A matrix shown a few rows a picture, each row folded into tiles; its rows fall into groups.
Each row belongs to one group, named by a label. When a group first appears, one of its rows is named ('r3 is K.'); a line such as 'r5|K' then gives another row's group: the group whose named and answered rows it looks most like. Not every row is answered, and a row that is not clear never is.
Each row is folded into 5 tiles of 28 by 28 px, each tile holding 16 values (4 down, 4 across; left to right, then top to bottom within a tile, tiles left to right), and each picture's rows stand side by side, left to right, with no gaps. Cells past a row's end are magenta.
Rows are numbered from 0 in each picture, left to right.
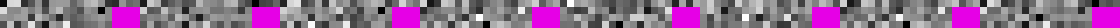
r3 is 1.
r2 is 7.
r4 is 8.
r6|1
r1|7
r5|7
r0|7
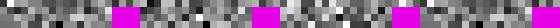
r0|8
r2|7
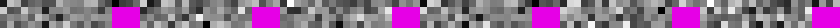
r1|1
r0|7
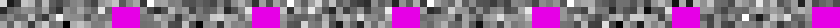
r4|8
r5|7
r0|1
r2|8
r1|8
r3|8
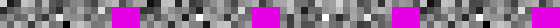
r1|1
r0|1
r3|1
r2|7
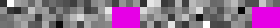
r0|8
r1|7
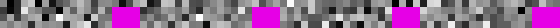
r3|7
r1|1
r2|8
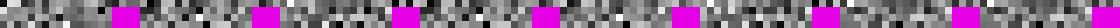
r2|8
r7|8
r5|8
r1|1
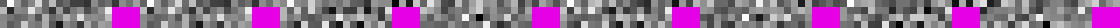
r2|8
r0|8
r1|8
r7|1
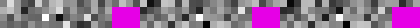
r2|1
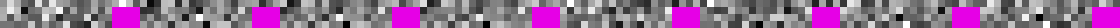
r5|8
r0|7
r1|1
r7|7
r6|7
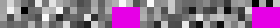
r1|8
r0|7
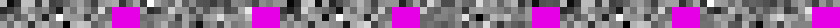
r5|8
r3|7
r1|8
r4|1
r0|1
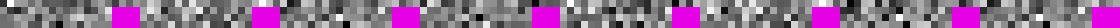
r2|1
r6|1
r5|7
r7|1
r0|8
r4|8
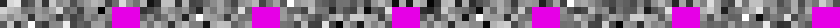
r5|7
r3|1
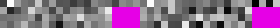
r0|8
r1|8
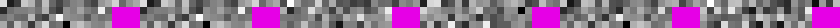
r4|1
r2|8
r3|7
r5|8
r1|1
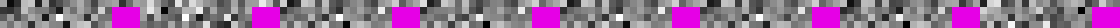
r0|1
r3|1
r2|1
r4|1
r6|1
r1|7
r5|1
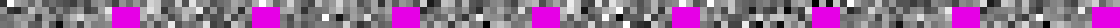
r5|8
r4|7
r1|7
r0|8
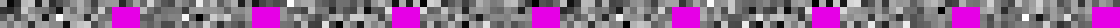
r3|7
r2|8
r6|7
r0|1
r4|1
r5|8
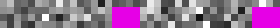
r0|7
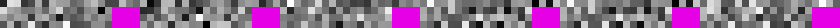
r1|1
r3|8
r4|8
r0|7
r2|8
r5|7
